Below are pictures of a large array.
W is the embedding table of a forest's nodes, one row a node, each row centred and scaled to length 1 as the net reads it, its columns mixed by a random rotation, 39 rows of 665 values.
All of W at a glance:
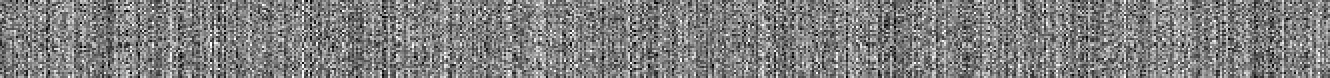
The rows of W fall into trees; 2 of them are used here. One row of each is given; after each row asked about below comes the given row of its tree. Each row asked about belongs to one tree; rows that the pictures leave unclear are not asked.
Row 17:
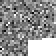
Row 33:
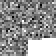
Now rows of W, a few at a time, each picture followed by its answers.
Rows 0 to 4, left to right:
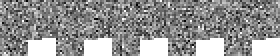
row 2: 17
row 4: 33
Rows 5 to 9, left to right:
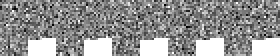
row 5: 17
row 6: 33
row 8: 33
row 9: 33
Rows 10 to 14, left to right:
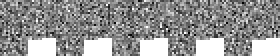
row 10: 33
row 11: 17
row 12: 33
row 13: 33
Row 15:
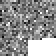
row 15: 17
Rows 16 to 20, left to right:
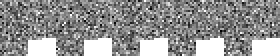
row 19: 33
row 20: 33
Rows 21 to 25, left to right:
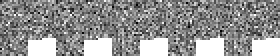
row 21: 17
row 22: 17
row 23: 17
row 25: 17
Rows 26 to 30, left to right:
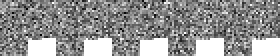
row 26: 33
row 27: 33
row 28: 33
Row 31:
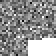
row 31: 17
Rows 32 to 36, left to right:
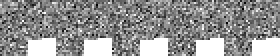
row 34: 17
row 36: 33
